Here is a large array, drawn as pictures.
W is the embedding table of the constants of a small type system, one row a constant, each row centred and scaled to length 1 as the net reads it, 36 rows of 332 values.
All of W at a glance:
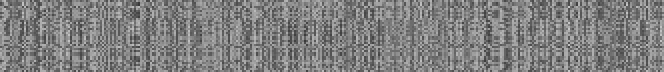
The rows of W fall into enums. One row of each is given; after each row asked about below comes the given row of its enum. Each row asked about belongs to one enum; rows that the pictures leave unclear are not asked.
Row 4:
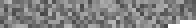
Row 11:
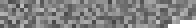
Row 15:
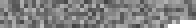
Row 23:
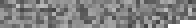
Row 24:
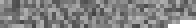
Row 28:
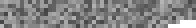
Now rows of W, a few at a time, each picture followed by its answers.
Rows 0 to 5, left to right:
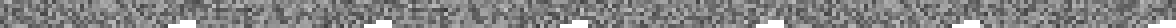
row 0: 4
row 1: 23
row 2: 23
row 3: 11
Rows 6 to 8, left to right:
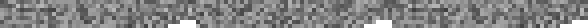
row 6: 23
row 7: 28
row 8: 23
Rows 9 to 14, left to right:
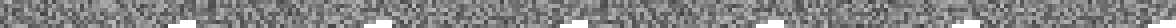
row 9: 4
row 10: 24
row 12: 24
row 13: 15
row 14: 11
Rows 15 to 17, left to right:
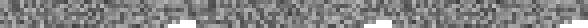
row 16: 24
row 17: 15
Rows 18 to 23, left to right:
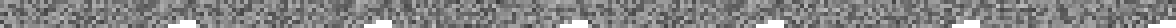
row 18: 28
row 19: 28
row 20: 15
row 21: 28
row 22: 11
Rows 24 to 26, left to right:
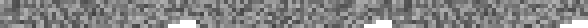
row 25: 28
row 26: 24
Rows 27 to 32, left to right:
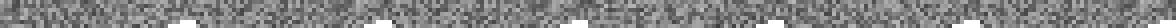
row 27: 24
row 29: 28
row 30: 23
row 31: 4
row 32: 28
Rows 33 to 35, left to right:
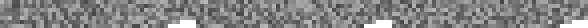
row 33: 24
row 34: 4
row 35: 11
